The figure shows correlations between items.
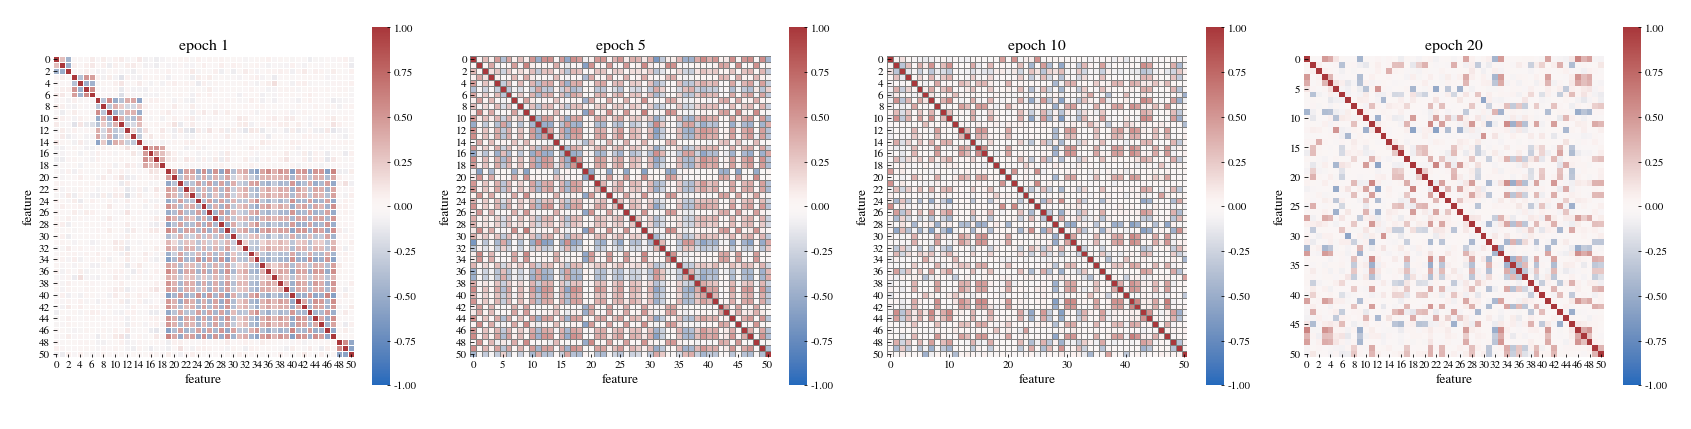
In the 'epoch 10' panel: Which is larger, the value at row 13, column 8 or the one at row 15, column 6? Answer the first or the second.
the first
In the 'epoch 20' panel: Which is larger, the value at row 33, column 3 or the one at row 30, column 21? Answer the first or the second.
the first
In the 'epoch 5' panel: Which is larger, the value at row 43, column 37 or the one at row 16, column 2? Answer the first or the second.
the first
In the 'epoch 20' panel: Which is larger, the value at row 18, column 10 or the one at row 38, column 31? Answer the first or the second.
the first
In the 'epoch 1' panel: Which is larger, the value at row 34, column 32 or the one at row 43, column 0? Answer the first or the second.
the second
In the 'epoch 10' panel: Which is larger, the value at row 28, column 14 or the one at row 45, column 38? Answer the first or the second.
the second
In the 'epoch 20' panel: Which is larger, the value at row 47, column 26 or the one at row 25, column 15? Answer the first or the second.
the second
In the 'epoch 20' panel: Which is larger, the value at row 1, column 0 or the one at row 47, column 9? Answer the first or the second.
the first
